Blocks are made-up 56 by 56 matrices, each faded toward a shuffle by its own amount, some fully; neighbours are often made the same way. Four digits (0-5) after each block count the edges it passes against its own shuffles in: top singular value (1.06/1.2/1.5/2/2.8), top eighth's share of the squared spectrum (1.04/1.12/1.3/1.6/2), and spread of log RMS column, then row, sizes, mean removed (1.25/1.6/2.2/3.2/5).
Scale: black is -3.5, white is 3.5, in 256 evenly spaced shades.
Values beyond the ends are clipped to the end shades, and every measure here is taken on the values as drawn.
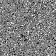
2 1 0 0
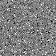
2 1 0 0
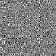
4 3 2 1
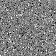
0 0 0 0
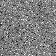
1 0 0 0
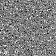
2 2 1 0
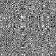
4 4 2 2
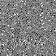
3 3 1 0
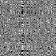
4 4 2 2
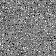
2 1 0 0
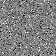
0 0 0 0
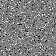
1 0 0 0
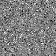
3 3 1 1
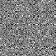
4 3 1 2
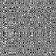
4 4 3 3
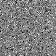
2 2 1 0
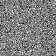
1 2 0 0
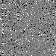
3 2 1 0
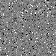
2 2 1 0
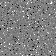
0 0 0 0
